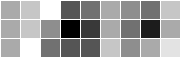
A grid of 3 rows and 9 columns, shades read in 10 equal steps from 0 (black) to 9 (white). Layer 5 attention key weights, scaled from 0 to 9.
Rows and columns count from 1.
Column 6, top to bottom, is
6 6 7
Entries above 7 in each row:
1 0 2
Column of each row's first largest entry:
3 2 2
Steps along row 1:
up up down up up down down up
